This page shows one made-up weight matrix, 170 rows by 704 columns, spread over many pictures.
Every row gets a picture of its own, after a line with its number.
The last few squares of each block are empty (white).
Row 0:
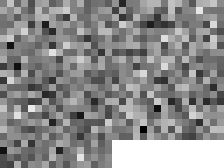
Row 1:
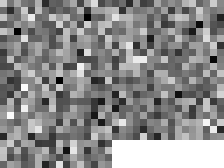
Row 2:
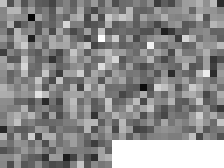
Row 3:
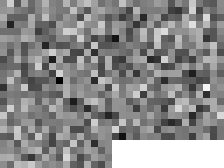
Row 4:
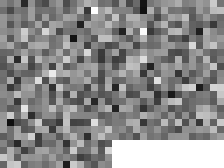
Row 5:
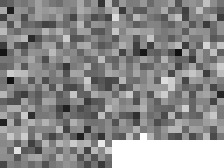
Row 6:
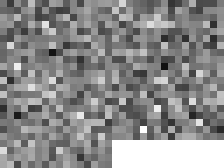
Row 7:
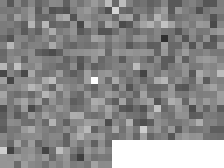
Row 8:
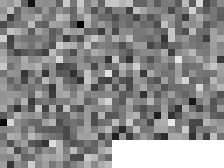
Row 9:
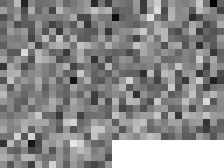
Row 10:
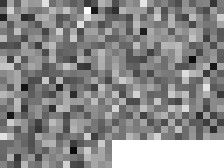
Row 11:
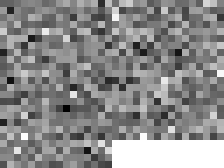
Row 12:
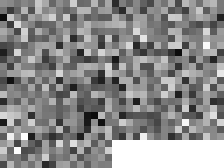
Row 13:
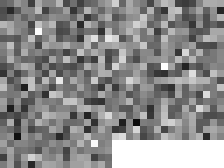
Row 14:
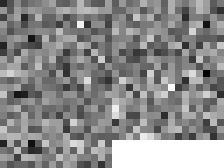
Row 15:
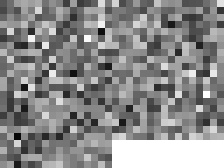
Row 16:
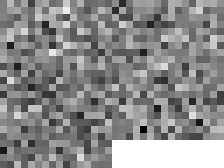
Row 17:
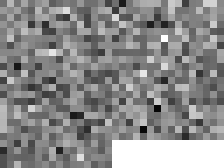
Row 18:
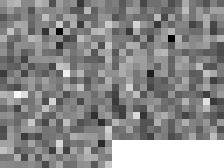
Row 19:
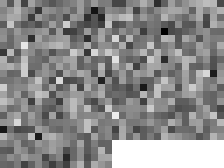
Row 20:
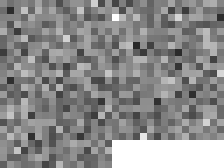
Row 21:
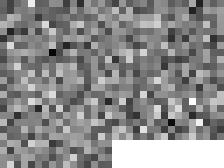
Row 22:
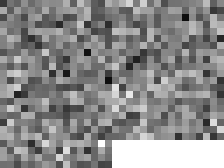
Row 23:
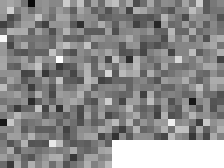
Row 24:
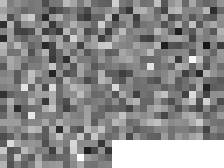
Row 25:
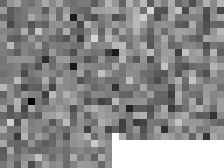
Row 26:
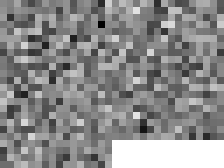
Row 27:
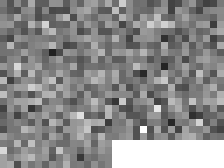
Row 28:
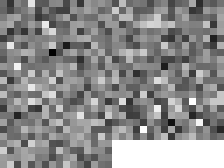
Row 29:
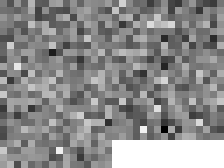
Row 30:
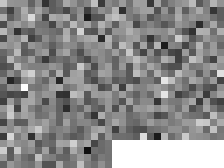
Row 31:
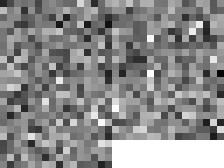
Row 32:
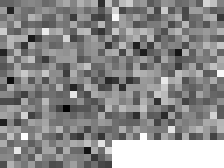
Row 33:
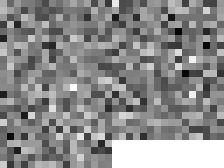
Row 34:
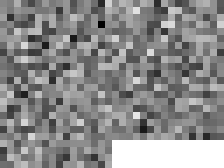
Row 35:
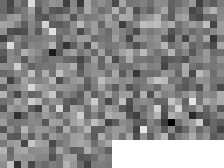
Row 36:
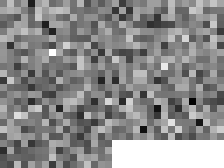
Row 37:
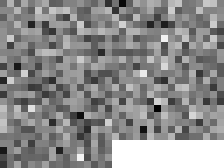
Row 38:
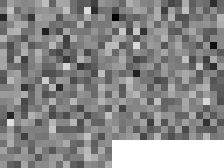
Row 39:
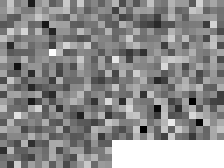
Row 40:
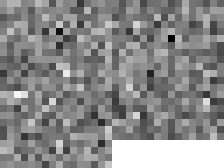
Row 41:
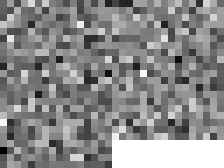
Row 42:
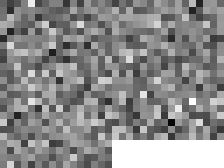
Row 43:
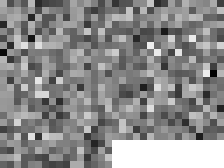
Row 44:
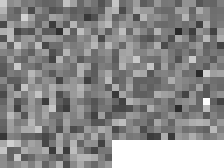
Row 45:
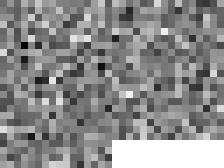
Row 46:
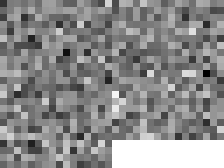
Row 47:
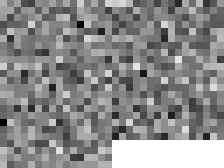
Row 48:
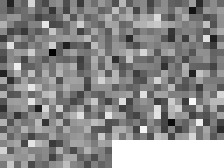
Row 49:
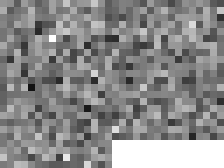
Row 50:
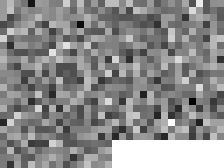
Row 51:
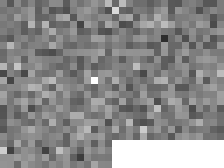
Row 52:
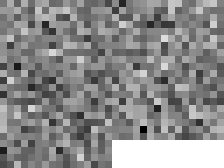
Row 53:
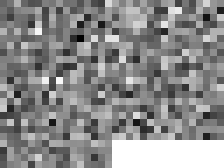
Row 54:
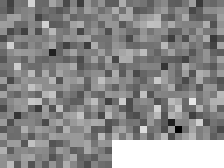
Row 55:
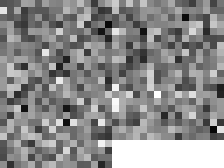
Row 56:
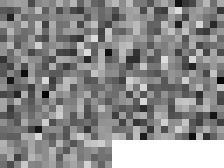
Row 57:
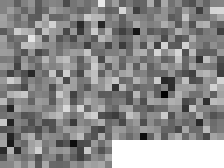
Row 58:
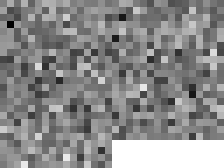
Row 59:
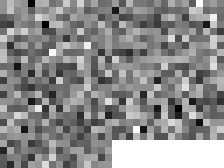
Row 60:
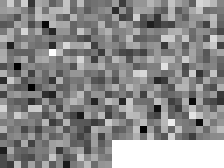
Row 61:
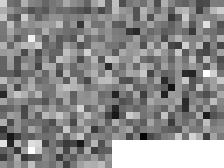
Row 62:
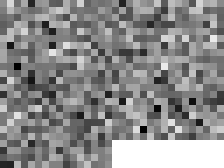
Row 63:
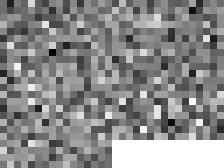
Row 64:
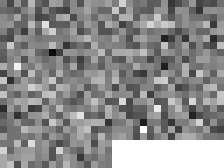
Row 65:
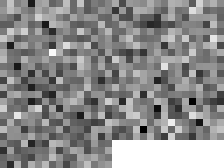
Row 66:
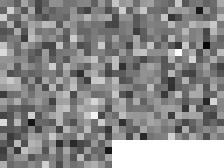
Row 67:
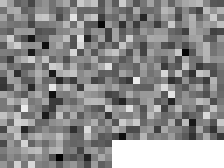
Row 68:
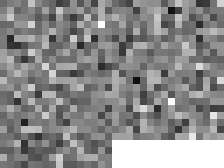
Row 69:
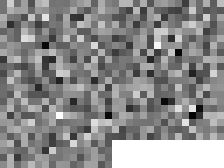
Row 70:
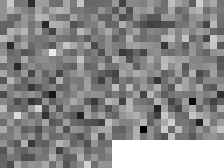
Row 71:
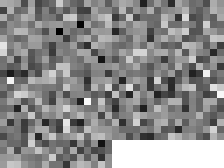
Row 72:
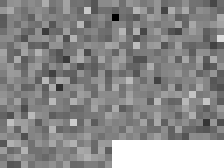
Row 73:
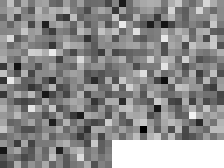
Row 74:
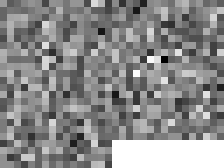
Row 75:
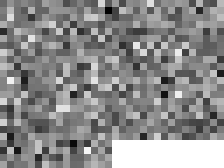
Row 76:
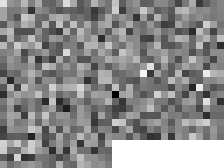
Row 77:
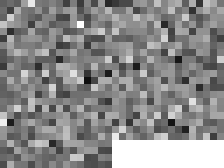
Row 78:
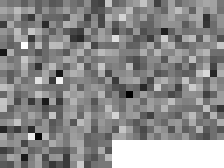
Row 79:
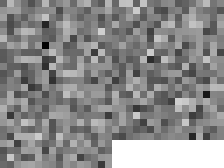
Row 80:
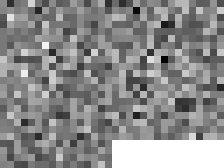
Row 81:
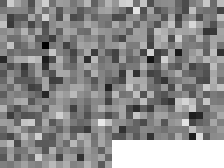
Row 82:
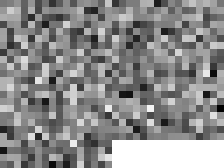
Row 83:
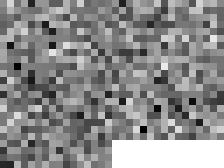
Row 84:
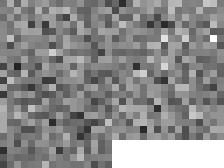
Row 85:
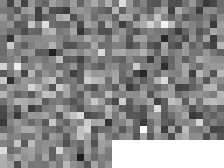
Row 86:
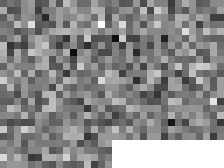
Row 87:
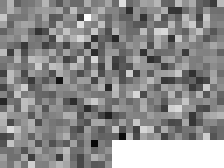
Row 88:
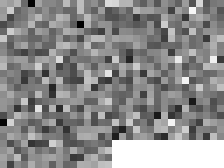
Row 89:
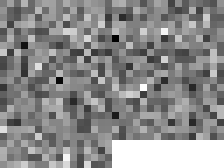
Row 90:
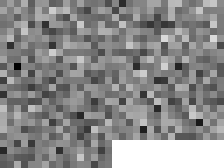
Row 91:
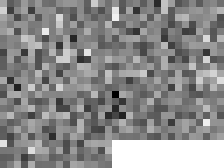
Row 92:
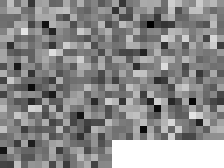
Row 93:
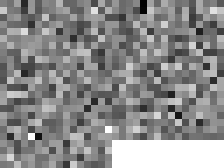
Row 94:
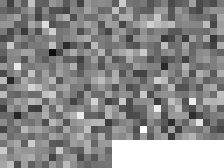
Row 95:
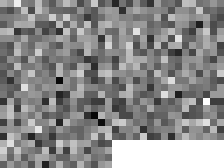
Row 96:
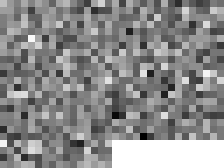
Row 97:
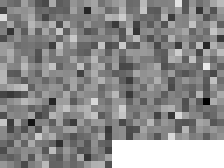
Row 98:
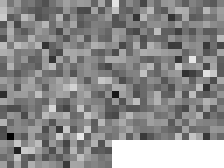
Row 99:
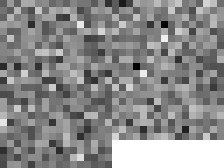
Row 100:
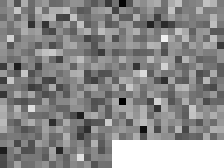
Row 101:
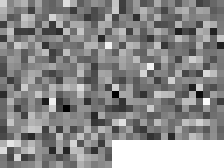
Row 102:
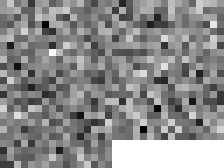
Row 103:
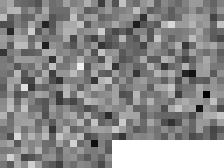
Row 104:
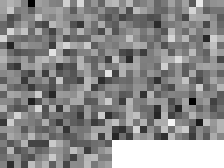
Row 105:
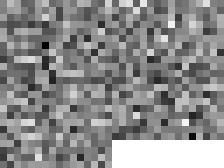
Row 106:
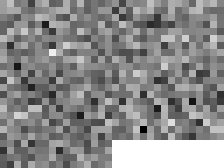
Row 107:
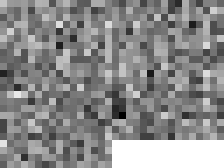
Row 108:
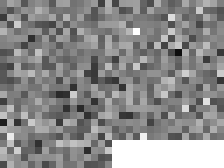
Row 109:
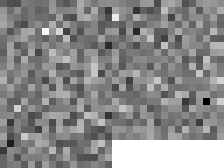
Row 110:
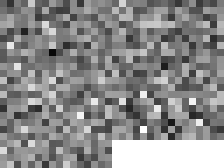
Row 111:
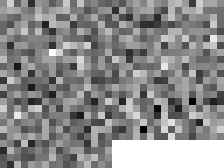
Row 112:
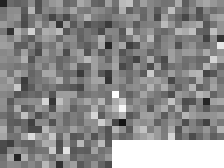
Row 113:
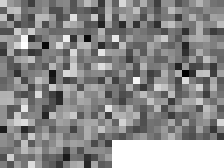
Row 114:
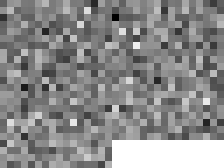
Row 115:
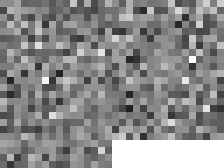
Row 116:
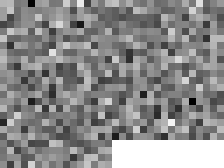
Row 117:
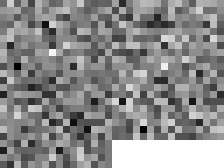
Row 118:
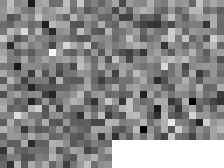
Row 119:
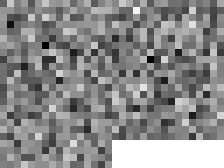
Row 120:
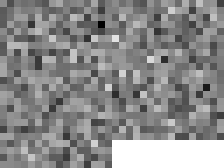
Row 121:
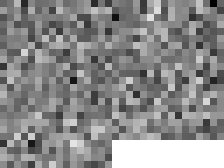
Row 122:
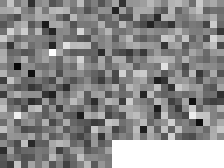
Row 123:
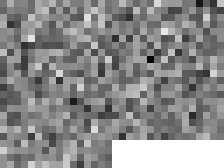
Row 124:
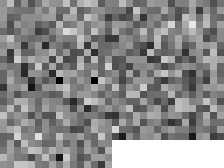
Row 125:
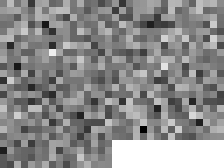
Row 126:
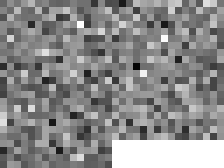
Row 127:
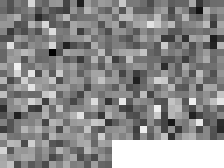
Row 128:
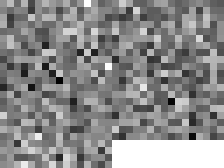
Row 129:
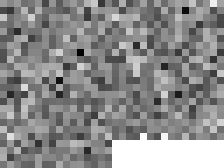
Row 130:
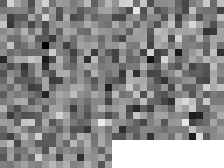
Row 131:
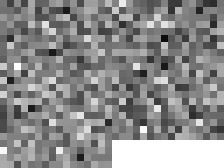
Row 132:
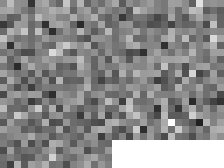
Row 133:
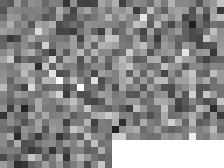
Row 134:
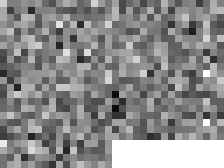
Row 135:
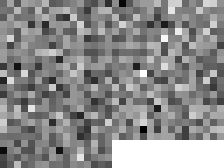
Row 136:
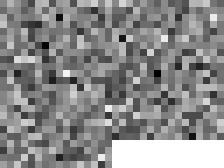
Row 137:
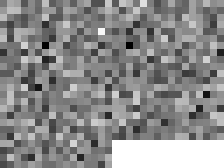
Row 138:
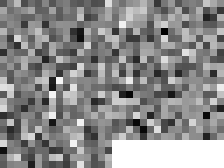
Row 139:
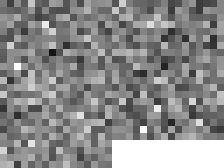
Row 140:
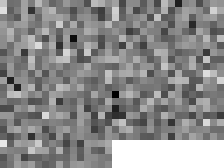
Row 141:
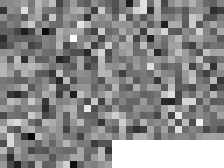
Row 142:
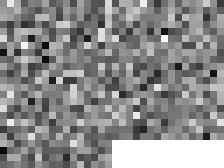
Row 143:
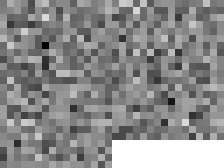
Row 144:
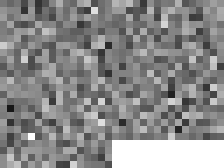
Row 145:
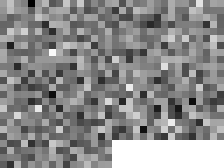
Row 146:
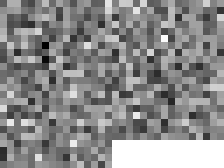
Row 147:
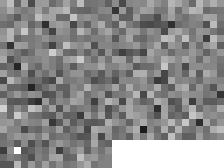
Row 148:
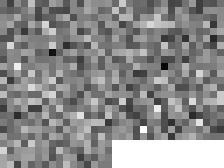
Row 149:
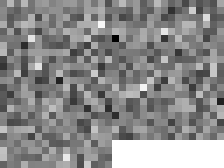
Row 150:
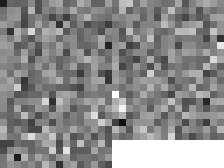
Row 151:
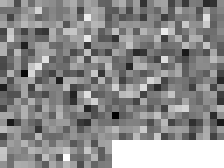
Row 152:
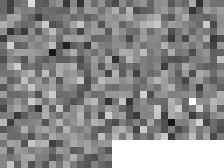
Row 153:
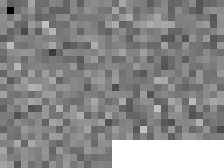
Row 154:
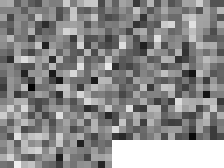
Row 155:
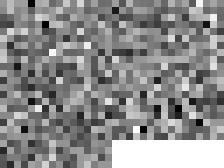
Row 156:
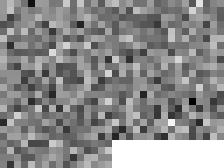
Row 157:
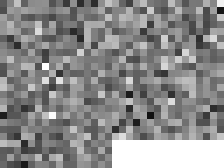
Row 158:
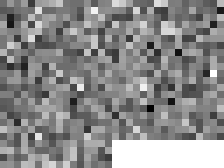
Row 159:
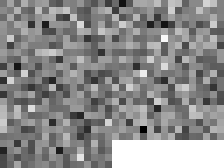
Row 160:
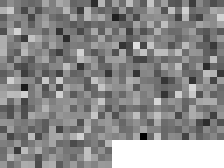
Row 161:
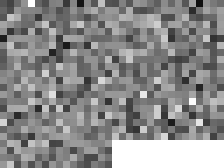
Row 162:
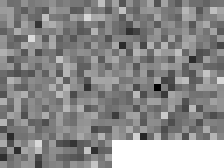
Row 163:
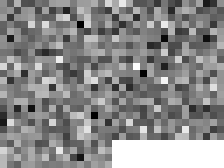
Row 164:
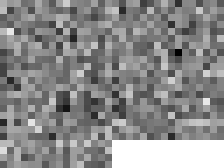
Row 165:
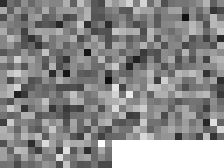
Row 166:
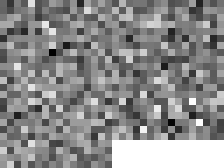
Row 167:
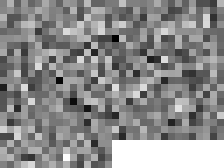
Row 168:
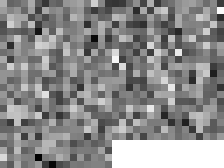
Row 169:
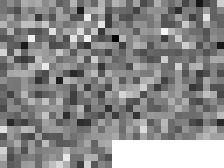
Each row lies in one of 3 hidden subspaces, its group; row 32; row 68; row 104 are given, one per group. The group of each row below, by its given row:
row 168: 68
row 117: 104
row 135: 104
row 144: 32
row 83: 104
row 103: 68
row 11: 32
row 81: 68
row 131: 104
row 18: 32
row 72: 32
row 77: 104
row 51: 104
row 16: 104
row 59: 104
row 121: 32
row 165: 32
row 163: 104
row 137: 68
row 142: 68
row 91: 32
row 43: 68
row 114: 32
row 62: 104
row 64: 104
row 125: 104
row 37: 104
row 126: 104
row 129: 32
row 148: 104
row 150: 32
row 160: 32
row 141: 32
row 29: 104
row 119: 68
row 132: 104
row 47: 104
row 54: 104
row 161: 104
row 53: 68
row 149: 68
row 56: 68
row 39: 104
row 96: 32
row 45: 68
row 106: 104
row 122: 104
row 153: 104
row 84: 104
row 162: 32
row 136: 68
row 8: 104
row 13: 68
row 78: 68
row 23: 104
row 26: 68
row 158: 68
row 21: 104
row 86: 68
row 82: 68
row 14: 32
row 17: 104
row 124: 68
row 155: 104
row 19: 68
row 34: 68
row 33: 32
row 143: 68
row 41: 104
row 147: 104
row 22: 32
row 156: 104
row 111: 104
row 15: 68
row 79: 68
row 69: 68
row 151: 68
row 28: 104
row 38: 32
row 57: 32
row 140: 32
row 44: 32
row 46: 32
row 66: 32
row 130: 68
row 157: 68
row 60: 104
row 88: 104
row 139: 104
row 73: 104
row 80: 68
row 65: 104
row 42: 104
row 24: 32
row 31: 32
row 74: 68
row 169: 68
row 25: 68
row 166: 104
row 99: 104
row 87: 68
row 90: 104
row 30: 32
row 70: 104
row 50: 104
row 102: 104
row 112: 32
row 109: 32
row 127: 104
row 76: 32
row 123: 68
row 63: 104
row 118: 104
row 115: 68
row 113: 68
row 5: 32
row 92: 104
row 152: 104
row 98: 32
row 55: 32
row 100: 104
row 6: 104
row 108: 32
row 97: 32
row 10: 32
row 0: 104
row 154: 68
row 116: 104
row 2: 68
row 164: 32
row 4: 32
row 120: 68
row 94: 104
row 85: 104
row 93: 32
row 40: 32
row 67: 68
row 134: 32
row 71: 32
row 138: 68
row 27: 104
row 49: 68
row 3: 68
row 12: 32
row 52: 104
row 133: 68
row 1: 32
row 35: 104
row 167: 68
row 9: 32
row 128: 68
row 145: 104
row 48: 104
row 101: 32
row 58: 68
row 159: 104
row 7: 104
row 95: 32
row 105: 68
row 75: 32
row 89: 68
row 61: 32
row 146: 68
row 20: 32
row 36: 104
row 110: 104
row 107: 32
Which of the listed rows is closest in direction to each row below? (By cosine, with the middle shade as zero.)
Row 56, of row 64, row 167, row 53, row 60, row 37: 53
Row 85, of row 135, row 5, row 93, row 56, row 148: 148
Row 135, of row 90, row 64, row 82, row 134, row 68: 90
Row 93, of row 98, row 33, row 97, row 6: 98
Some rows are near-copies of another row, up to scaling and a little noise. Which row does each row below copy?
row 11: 32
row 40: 18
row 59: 155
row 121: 9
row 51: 7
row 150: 112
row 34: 26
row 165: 22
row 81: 130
